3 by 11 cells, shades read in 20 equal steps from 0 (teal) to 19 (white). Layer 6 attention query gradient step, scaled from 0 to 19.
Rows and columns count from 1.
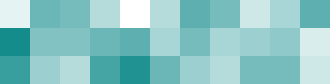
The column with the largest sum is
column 11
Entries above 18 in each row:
1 0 0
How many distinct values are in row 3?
8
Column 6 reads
13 12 7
